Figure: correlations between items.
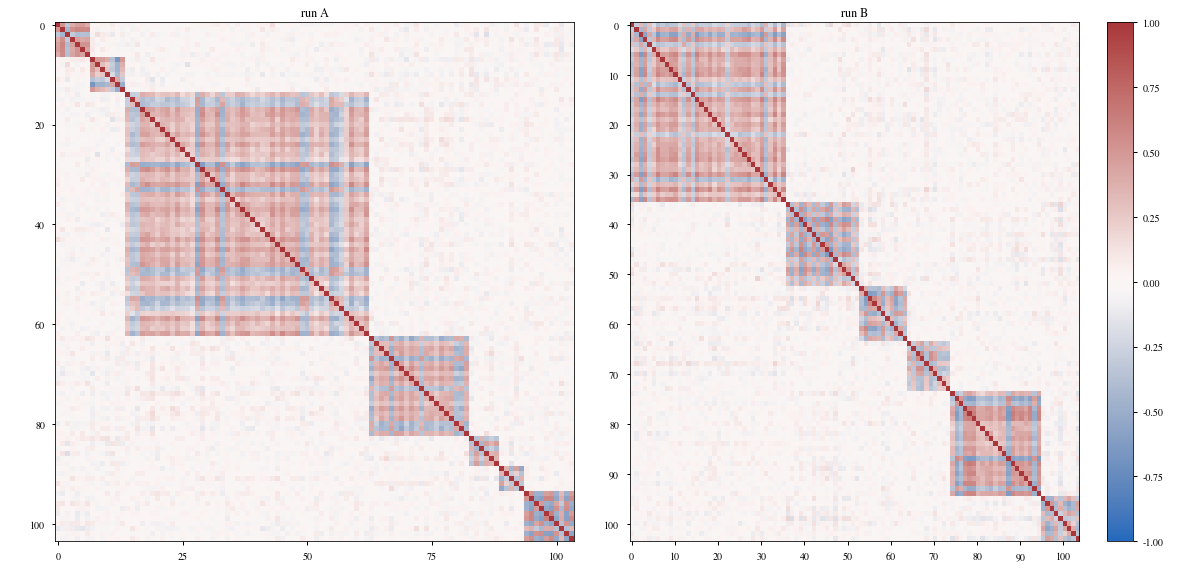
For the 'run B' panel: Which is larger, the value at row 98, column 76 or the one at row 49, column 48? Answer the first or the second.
the second
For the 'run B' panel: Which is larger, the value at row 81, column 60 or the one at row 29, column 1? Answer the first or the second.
the second
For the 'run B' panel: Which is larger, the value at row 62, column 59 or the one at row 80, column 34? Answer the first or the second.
the second
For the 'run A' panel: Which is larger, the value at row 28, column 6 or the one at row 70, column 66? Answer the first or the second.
the second
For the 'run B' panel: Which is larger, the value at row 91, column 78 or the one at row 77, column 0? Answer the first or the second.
the first
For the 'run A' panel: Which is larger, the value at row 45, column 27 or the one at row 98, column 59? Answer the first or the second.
the first
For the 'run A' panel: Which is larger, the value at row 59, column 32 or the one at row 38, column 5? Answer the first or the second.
the first
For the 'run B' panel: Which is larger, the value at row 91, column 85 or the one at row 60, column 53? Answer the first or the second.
the first
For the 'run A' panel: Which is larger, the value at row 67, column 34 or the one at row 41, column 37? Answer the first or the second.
the second
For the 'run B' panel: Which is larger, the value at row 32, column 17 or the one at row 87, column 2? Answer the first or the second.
the first
